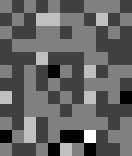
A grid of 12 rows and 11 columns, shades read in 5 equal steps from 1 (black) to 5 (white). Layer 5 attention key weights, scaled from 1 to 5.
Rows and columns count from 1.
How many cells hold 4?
10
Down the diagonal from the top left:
3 3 2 3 2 3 2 4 2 2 3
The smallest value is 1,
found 7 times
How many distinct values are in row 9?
2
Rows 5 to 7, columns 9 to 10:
3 2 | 2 3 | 3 3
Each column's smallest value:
1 2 2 2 1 1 1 1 2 2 1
